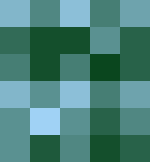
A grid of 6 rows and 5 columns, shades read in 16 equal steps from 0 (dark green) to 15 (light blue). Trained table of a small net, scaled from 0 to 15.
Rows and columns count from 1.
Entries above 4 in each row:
5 1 2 5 4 2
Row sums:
48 17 16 49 41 21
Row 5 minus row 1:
-4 8 -5 -3 -3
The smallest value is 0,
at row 3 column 4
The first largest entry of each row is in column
3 4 1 3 2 1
